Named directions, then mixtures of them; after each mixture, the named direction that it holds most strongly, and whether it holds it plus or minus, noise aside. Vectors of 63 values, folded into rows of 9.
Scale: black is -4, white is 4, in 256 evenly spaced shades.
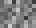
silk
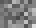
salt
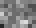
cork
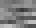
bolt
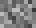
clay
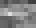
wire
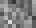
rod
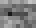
wire, minus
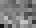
cork, plus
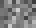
silk, plus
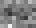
wire, minus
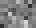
clay, minus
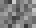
silk, minus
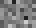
silk, plus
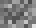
salt, plus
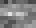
wire, plus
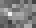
wire, plus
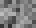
silk, minus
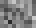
rod, minus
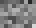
salt, plus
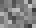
clay, plus
